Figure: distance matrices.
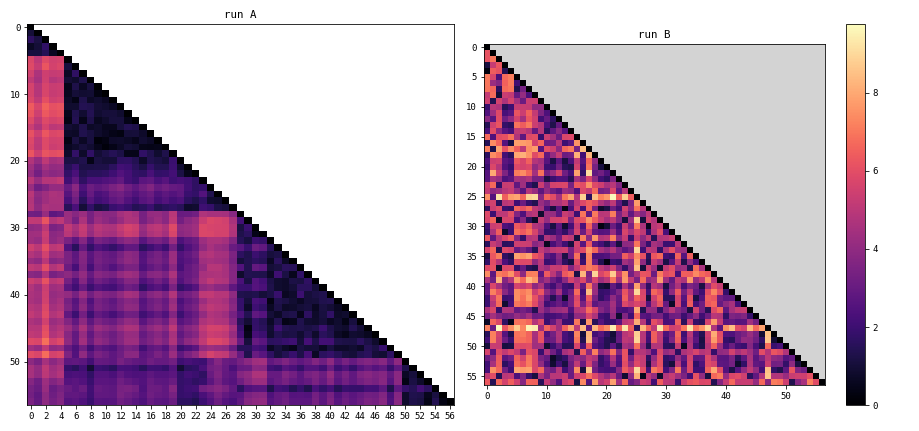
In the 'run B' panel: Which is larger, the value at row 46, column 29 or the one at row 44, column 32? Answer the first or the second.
the first
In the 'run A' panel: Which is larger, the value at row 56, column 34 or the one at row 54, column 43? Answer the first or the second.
the first
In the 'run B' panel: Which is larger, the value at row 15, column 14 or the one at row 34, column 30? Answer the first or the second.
the first
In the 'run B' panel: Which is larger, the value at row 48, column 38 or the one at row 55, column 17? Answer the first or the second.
the first
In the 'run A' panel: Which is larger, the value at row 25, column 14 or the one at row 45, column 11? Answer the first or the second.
the second
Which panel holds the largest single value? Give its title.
run B
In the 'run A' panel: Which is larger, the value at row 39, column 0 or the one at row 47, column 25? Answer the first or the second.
the second
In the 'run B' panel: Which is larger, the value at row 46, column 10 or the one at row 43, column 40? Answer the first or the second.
the second
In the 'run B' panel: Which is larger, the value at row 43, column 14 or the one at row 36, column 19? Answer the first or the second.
the first
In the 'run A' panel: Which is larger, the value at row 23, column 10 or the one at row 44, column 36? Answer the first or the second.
the first
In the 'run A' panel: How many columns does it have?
57
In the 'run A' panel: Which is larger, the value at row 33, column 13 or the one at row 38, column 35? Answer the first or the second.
the first
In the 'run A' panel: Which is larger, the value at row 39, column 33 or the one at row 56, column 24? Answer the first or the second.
the second
